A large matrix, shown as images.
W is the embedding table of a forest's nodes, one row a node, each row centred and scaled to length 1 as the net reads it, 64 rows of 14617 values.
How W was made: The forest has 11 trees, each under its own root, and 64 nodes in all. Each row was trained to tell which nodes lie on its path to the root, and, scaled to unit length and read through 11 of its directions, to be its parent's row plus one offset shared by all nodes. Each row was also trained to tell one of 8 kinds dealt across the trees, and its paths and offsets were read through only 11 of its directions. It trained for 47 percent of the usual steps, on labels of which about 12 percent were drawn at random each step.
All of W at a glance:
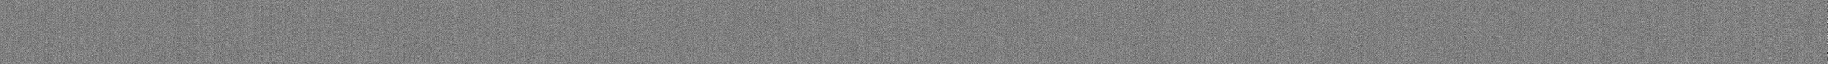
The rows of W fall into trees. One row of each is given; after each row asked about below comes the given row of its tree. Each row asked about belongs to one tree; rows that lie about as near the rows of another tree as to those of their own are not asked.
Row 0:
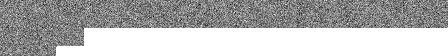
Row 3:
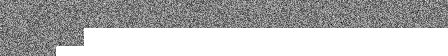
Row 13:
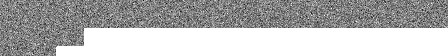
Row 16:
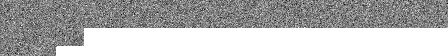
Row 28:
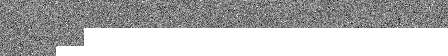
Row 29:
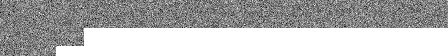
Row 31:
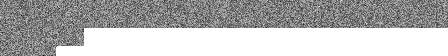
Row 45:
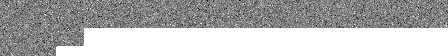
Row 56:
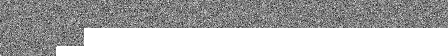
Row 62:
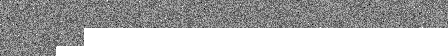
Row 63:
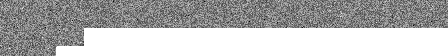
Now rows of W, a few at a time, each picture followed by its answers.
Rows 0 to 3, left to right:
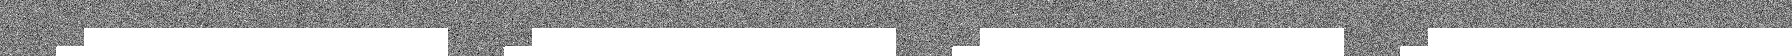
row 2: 56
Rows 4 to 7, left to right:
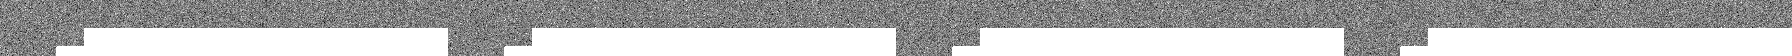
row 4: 63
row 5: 0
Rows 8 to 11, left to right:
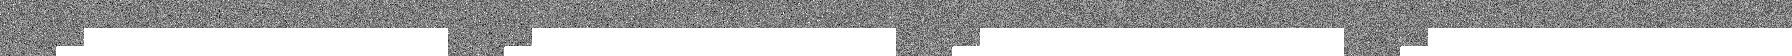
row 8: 45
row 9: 45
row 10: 31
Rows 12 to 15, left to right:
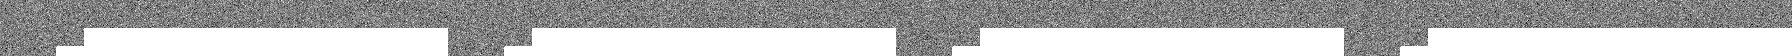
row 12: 28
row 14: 28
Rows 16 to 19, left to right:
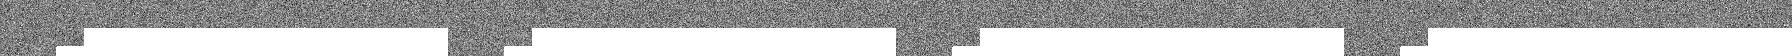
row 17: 29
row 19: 3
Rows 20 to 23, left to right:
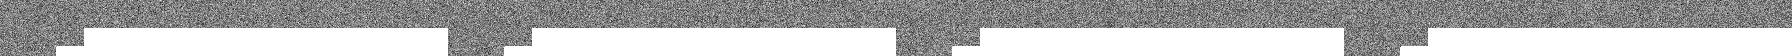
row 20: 3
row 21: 28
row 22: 29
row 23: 0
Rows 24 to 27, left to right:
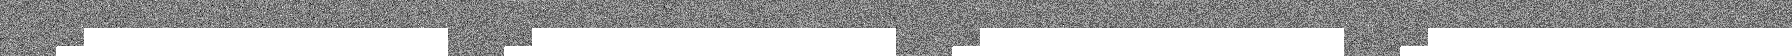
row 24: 16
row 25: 3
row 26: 16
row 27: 13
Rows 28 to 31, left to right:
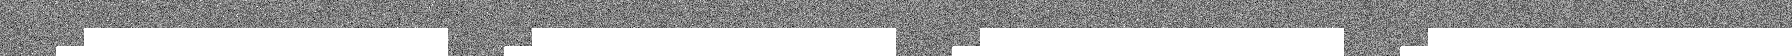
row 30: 63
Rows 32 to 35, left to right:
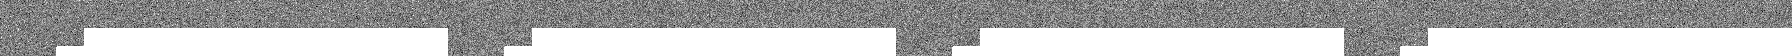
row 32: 45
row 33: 29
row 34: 16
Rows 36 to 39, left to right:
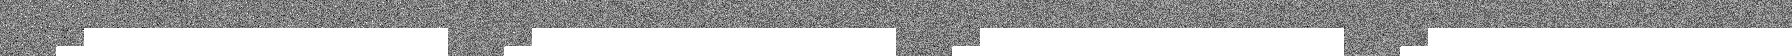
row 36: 56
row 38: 16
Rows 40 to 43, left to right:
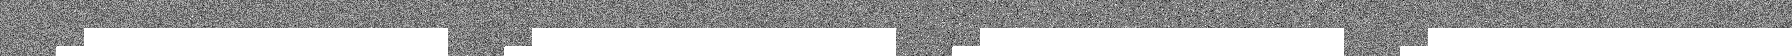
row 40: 63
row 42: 62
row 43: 16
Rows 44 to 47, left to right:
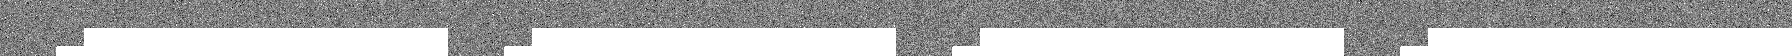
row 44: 56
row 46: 31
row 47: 3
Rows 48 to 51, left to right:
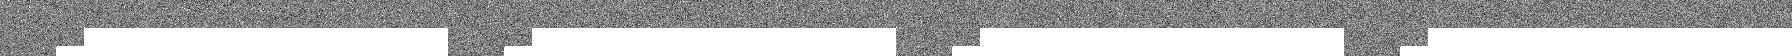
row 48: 3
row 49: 62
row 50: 0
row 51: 62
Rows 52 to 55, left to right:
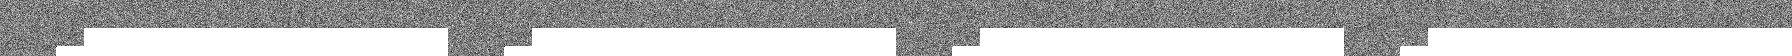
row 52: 13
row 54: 16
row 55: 0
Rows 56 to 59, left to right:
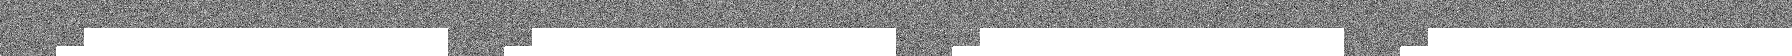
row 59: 13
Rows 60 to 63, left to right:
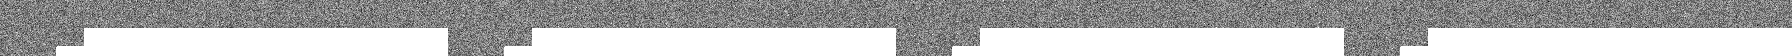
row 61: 56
